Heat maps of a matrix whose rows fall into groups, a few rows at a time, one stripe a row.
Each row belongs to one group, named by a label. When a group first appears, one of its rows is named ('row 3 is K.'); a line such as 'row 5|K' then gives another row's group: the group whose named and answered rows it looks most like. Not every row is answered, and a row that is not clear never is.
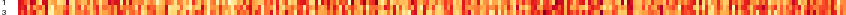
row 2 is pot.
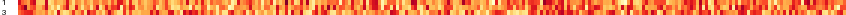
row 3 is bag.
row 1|pot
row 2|pot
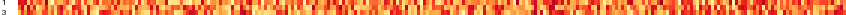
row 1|pot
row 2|bag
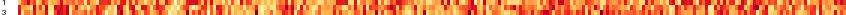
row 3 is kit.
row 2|kit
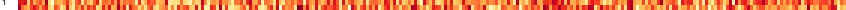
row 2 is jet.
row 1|pot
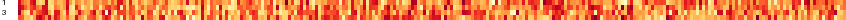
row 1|pot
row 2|pot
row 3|jet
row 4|jet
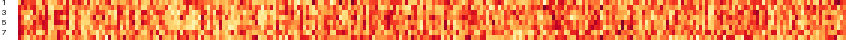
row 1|bag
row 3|kit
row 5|kit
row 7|bag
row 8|jet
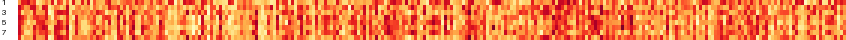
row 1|bag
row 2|pot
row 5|jet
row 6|kit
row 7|jet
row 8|kit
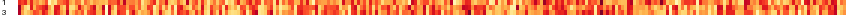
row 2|jet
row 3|jet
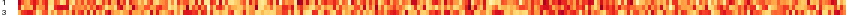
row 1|jet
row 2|kit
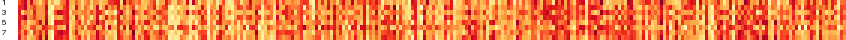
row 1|pot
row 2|pot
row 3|kit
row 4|pot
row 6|jet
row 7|kit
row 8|kit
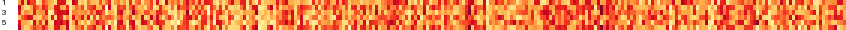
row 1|bag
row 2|jet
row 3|kit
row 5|kit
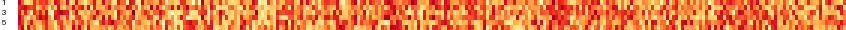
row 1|jet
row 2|bag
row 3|kit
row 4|jet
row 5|bag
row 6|bag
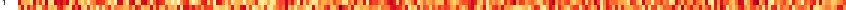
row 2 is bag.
